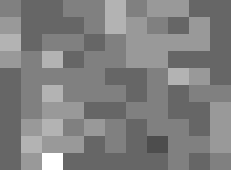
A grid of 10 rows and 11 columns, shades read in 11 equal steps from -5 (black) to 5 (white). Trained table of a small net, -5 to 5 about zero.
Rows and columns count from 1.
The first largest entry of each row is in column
6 6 1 3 9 3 3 3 2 3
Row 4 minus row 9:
2 -2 1 -2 1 0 2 3 -1 -1 -2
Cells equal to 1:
23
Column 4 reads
0 -1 0 -1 0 0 1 0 1 -1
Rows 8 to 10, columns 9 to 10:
0 -1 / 0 0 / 0 -1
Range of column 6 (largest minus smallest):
3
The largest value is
5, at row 10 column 3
